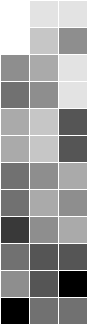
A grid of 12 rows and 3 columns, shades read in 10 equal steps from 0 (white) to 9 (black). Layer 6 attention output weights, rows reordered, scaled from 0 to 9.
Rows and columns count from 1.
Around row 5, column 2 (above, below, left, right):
4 2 3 6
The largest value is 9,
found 2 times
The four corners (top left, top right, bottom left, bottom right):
0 1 9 5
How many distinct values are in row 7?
3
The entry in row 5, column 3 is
6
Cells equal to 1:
4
